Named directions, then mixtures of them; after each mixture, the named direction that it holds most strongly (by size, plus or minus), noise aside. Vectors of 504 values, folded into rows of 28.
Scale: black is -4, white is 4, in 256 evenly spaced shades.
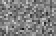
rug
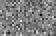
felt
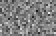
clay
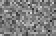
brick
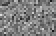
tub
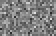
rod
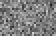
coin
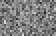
coin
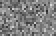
coin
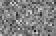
brick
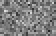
brick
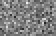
rug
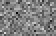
brick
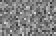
clay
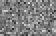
brick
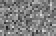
rug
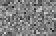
tub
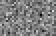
felt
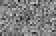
tub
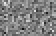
rug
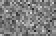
brick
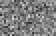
coin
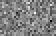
rod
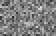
tub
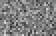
rod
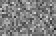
rod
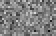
brick
